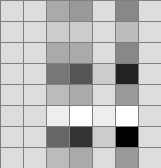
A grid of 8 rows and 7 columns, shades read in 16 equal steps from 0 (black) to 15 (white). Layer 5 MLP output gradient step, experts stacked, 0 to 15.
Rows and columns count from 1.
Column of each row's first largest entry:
1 1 1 1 1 4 1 1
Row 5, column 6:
9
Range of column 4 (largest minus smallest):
12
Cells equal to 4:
0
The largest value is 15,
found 2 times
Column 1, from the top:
13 13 13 13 13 13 13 13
